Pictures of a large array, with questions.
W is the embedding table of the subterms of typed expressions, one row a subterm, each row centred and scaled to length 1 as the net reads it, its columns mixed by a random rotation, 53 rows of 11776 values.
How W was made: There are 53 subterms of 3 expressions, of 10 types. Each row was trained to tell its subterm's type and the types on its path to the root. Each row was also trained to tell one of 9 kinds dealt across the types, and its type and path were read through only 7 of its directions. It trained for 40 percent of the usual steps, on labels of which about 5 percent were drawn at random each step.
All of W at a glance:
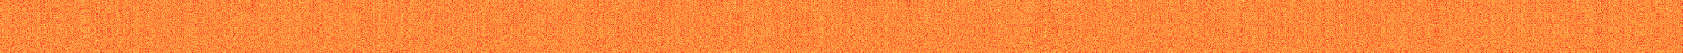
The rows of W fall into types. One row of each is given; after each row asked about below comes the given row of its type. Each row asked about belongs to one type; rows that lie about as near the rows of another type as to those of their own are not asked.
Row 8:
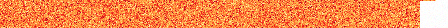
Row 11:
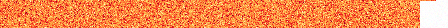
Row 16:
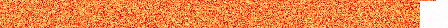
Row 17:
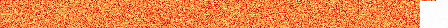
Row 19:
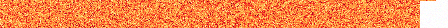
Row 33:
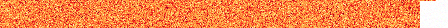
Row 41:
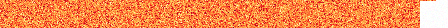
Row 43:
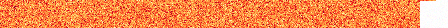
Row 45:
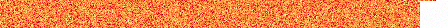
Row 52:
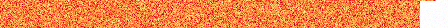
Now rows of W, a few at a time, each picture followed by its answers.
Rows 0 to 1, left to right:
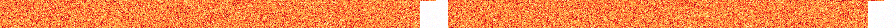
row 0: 17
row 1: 17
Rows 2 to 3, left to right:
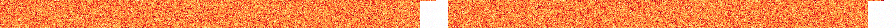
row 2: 11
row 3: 52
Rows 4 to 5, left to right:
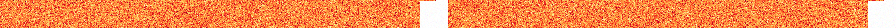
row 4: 33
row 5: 17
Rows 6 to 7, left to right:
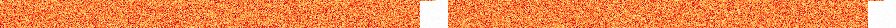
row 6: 43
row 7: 52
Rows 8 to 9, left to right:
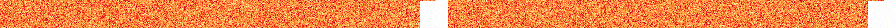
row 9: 52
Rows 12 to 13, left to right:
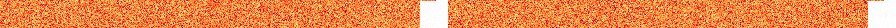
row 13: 33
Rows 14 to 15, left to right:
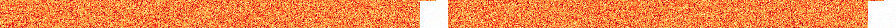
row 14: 16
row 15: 17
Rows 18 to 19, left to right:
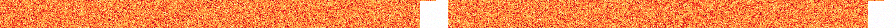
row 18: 16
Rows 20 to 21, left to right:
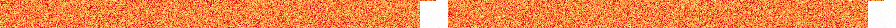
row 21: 8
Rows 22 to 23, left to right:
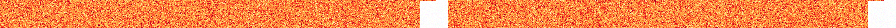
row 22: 17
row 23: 52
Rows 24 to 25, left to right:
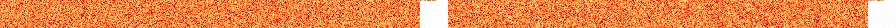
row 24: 33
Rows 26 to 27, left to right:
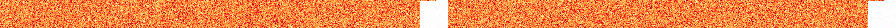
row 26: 33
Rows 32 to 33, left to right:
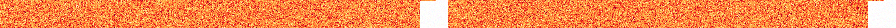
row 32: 19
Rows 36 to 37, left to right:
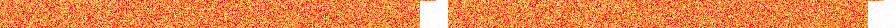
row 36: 19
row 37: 19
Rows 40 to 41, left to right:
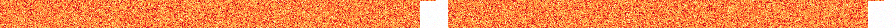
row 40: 11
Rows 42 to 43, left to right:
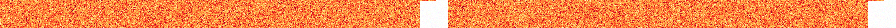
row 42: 16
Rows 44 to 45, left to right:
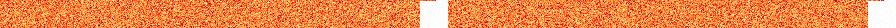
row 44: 17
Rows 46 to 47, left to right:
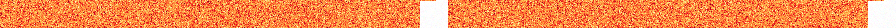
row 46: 19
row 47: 8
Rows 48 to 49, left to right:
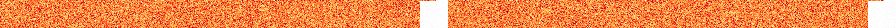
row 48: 33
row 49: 52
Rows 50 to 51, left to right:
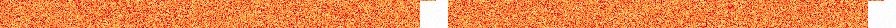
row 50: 11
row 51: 52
